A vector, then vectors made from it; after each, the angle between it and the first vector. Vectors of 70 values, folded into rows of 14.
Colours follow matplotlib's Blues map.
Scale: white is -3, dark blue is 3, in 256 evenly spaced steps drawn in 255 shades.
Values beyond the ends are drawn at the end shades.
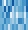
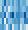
partly opposed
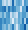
partly aligned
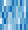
partly aligned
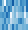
nearly parallel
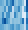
partly aligned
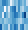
partly opposed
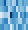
partly opposed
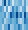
nearly opposite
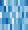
partly aligned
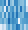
partly opposed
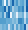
nearly parallel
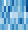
nearly parallel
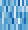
partly opposed
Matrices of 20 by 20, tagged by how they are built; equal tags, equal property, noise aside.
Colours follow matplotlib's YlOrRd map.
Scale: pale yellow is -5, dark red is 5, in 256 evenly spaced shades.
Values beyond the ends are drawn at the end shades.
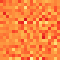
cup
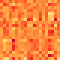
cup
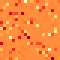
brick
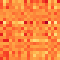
cup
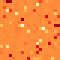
brick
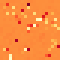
brick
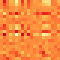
cup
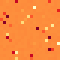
brick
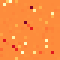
brick
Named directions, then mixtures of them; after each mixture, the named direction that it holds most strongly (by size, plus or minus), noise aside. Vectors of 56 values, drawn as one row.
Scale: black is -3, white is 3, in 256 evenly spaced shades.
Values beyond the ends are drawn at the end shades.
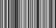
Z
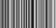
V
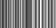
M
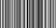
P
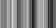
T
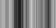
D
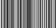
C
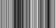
D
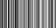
Z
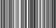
P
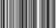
Z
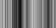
D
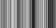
T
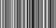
P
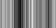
D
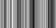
T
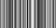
V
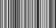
Z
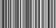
M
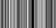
T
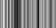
Z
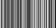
C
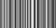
V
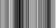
D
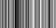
M
